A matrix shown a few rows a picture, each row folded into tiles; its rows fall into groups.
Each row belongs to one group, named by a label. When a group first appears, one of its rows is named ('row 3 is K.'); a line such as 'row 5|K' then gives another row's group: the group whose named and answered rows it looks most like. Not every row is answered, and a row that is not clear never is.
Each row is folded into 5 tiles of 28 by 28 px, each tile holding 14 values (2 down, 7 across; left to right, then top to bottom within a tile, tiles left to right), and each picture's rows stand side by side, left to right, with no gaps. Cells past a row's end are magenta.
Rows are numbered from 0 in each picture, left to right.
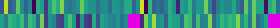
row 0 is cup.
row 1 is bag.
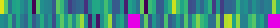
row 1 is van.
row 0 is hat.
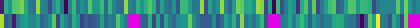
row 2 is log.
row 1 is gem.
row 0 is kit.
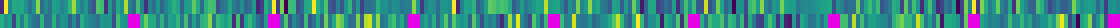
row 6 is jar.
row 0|kit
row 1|jar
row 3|log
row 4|jar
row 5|cup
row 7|hat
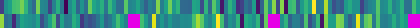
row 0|kit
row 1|jar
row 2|van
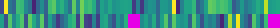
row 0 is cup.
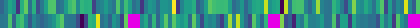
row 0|log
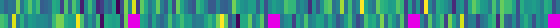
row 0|jar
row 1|hat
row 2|gem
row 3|cup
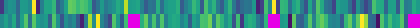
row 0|log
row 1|jar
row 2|hat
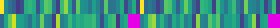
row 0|bag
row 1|bag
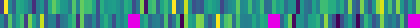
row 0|cup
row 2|gem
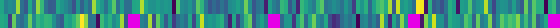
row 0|hat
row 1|hat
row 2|gem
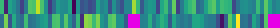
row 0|van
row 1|log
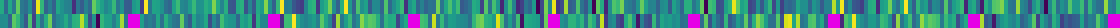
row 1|kit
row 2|bag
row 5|van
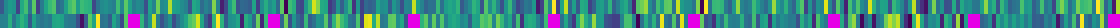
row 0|log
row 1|jar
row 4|gem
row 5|kit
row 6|jar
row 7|gem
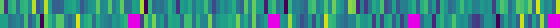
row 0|van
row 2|jar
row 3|gem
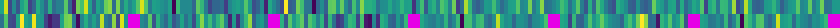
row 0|gem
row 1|hat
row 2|cup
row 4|hat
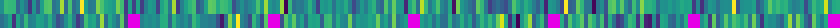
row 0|gem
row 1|log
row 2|bag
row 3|hat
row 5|log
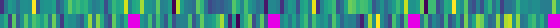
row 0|log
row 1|hat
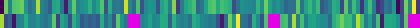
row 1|log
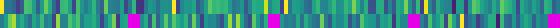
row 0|bag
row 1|log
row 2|kit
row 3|cup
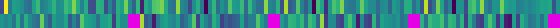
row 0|kit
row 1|kit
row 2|cup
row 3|cup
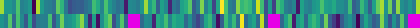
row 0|hat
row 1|gem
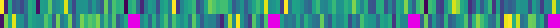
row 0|bag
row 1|log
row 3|van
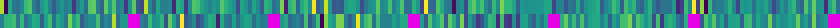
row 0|bag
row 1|cup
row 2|van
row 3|cup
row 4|jar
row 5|bag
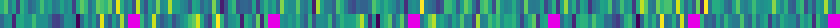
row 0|gem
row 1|jar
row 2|hat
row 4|gem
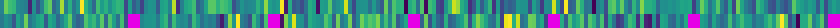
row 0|gem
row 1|log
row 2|bag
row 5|hat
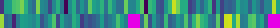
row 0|kit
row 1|van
